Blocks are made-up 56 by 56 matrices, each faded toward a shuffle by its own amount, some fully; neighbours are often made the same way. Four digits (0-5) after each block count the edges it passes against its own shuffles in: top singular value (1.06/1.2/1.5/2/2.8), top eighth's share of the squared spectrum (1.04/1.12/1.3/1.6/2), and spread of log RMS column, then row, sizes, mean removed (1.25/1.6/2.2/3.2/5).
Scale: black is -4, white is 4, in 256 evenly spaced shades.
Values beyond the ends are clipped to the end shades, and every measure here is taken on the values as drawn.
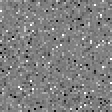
0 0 0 0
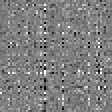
4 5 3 3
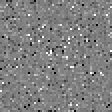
0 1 0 1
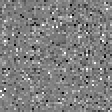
3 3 1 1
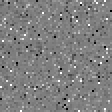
0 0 0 0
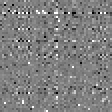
4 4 2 2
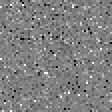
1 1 0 0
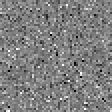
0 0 0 0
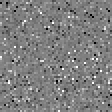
1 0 0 0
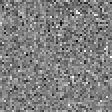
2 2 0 0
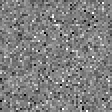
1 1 0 0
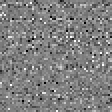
3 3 1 2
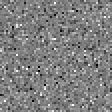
0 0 0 0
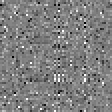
4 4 2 1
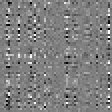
4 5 4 2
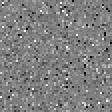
2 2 0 0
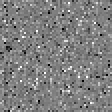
2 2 0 0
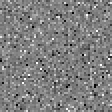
0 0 0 0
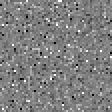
0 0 0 0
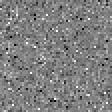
0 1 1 0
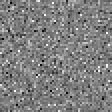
0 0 0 0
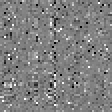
3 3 1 0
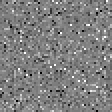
2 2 0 0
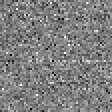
1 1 0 1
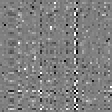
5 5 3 2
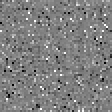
0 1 0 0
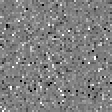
1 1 0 1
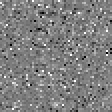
2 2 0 0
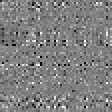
4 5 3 3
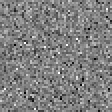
1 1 0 0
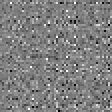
4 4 2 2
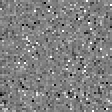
2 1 0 0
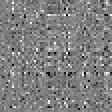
4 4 2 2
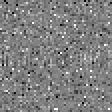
3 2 0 0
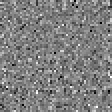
3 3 1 1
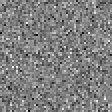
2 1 0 1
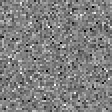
2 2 0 0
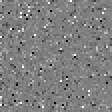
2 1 0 0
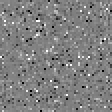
2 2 0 0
